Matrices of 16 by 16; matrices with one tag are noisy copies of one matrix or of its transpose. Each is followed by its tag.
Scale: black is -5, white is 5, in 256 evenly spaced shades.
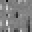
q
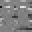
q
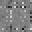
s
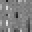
q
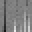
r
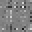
s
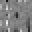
q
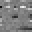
q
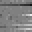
r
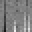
r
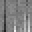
r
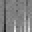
r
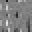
q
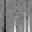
r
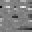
q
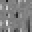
q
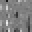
q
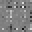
s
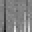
r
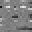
q
